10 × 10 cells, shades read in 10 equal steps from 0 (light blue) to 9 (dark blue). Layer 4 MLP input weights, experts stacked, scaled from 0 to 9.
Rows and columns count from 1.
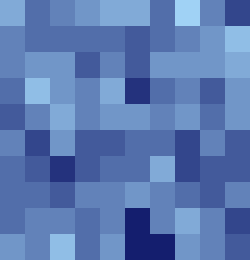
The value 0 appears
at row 1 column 8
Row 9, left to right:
5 4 4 5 4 9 4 2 4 7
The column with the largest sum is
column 6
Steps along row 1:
up down down down same up down up up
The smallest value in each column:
2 1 1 3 2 2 2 0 3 1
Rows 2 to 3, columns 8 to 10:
4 3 1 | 3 3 2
